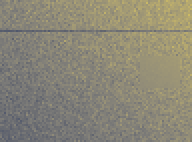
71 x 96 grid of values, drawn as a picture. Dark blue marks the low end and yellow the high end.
The halves do not mirror each other. The bottom left is the ninth with the lowest average. The top right is the ninth with the highest average. The values follow a bell shape. The field climbs toward the top right. Row 16 stands out from the rest. An odd patch, calmer than its surroundings, sits in the middle right.
